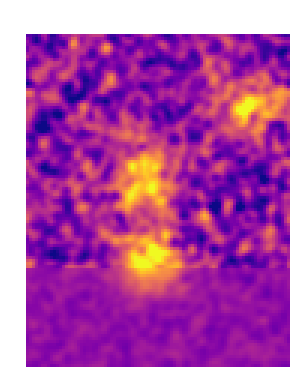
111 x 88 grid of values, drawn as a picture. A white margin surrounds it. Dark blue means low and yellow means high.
Lone odd cells: none. Mirror symmetry: none. Bumps: three. Slope: none. Histogram: skewed, a long tail of high values. Seam: horizontal, 70% of the way down, the bottom part calmer.
